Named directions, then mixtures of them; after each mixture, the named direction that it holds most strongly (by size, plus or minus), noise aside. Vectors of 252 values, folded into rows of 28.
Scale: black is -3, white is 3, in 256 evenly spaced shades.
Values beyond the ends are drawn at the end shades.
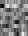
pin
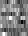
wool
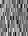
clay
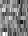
wool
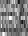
wool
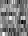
wool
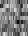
wool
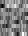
pin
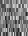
clay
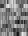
pin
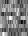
wool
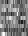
wool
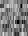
pin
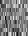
clay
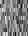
clay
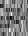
clay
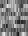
wool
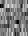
pin
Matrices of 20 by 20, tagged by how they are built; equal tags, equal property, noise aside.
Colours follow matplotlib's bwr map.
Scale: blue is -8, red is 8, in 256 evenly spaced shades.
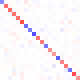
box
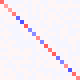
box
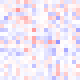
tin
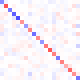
box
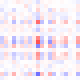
tin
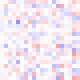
tin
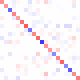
box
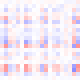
tin
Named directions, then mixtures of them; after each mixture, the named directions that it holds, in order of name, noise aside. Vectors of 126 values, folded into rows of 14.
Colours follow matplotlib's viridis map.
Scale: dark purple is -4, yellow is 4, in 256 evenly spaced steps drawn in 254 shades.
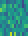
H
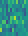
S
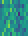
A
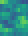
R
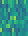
A, S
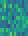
H, R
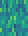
A, H, S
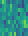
A, H, R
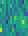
H, R, S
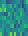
H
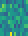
H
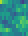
R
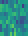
H, R, S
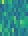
A, R, S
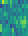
A, R, S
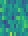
H, R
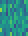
H, S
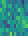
H, R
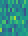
S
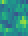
R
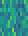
A, H, S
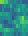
R
